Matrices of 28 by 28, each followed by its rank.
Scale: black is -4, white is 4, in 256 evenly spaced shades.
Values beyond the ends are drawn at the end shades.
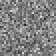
full rank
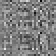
five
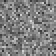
full rank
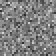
full rank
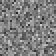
full rank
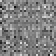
five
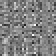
five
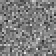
full rank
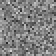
full rank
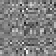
five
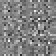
five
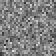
full rank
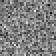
full rank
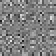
five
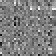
five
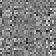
five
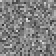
full rank
